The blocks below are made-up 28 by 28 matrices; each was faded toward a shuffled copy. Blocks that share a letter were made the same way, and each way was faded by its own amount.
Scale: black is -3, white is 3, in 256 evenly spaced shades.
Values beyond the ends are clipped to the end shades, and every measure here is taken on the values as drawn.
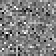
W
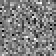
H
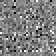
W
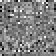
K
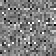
K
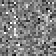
H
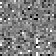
W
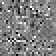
K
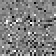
K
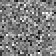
H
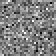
H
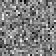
H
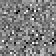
W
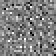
K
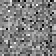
W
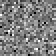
H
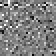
K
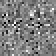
K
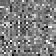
K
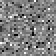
K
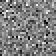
H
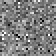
W
